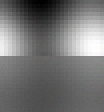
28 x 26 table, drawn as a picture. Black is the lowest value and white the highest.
The middle right is the ninth with the highest average. A horizontal seam about 50% of the way down splits the table, and the bottom part is calmer. The top middle is the ninth with the lowest average. No regular stripes run through it. No lone cell stands out from its neighbours.
